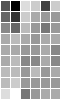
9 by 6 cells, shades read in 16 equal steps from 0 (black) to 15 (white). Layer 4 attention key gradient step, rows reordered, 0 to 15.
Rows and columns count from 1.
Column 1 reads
5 6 8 10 10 10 11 11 13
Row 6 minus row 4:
0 0 -2 -1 0 -2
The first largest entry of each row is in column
3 3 3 2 1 2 1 2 2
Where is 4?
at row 1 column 5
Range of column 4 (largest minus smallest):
4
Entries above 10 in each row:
3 1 1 1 0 1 3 2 2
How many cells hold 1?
0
